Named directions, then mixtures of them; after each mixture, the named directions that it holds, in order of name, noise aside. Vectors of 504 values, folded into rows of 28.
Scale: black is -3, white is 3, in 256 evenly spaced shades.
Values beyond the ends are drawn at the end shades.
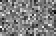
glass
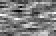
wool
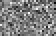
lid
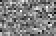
glass, lid, wool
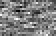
lid, wool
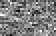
glass, lid, wool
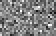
glass, lid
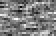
wool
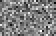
lid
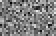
glass, lid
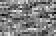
lid, wool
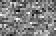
glass, lid, wool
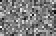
glass
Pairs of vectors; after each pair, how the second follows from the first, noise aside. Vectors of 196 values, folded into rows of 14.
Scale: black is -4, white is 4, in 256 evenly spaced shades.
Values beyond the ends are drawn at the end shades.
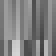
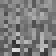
sign-scrambled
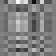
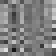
wrapped around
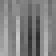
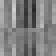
wrapped around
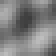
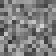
shuffled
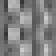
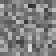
shuffled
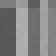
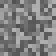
shuffled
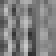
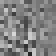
sign-scrambled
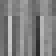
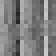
wrapped around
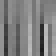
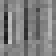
wrapped around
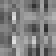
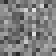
shuffled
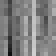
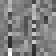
sign-scrambled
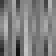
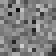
shuffled
